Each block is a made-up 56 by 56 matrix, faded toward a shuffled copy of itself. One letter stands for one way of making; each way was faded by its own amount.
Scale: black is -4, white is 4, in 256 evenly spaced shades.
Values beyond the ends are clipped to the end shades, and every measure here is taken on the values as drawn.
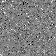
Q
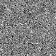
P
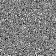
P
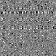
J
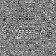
J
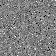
Q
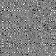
J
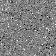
Q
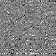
J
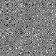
J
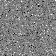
Q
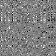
J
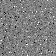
Q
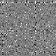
J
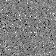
Q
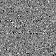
P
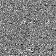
P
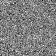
P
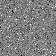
Q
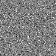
P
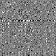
J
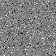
Q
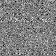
P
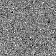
P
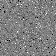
Q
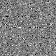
P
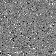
Q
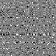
J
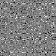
J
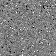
Q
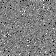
Q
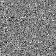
P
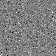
Q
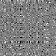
J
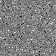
Q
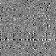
J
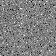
Q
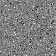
Q
